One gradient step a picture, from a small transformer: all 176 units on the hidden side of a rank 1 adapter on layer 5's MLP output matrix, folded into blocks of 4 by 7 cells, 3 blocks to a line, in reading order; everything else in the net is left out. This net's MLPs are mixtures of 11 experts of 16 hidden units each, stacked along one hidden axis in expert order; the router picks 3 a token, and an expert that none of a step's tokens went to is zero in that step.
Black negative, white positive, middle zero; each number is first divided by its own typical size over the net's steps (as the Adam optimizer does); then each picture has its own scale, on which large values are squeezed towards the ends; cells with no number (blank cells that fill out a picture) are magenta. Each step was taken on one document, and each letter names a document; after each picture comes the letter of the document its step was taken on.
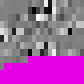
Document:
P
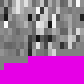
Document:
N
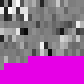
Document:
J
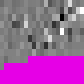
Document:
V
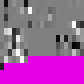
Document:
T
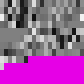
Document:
N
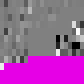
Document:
T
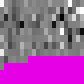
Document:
V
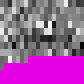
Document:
N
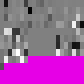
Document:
T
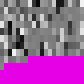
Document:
J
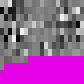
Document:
J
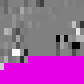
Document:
T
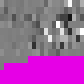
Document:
V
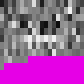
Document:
N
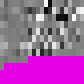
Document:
P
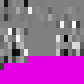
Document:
T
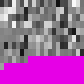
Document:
N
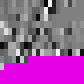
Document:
P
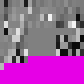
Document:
T
